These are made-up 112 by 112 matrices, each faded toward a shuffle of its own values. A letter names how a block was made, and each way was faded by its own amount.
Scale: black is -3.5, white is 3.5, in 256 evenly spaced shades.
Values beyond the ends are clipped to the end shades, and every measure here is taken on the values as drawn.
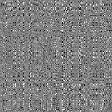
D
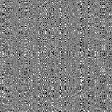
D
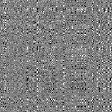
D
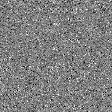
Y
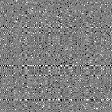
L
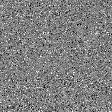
Y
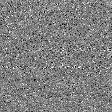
Y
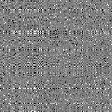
L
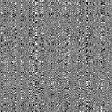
D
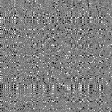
L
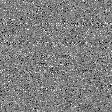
Y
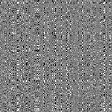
D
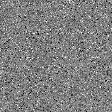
Y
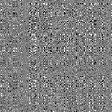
D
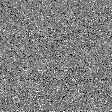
Y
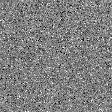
Y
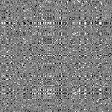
L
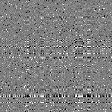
L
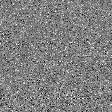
Y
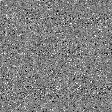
Y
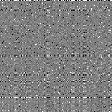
L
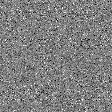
Y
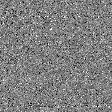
Y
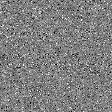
Y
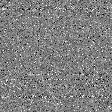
Y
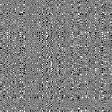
D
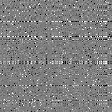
L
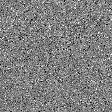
Y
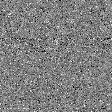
Y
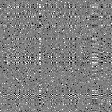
L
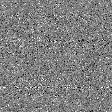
Y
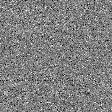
Y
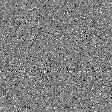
Y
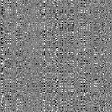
D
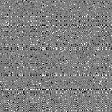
L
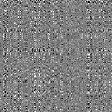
D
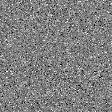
Y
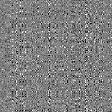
D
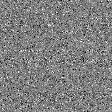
Y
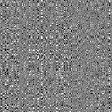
D
